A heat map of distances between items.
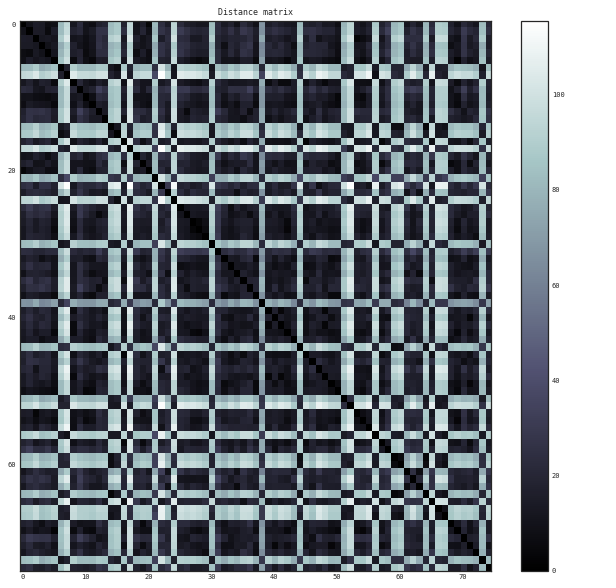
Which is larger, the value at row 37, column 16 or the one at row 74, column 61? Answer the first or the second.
the second
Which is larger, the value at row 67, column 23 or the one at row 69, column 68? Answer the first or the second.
the first
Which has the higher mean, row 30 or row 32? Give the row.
30
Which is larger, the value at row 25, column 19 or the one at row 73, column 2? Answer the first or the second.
the second
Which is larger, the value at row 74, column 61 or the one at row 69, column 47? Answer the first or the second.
the first
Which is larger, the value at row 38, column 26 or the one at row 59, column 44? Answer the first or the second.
the first
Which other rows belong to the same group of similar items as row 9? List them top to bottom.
0, 1, 2, 3, 4, 5, 8, 10, 11, 12, 13, 16, 18, 19, 20, 22, 23, 25, 26, 27, 28, 29, 31, 32, 33, 34, 35, 36, 37, 39, 40, 41, 42, 43, 45, 46, 47, 48, 49, 50, 53, 54, 55, 57, 58, 61, 62, 63, 65, 68, 69, 70, 71, 72, 74
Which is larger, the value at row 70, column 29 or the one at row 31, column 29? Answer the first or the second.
the second
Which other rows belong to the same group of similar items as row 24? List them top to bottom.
6, 7, 14, 15, 17, 21, 30, 38, 44, 51, 52, 56, 59, 60, 64, 66, 67, 73
